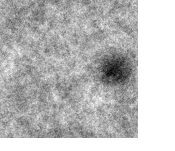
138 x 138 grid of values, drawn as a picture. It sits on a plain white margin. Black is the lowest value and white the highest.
The ninth with the lowest average is the middle right. No single row or column stands out from its neighbours. No lone cell stands out from its neighbours. The values are skewed, with a long tail toward low values. A single dip lies in the middle right.
